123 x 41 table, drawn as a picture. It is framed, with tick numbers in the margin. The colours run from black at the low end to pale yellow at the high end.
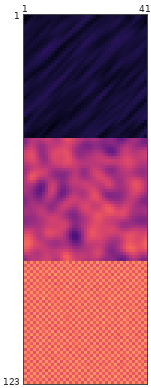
It is made of 3 by 1 panels. Panel 1,1: very low, slanting up to the right, faint in contrast. Panel 2,1: middling, blotchy. Panel 3,1: high, checkered.
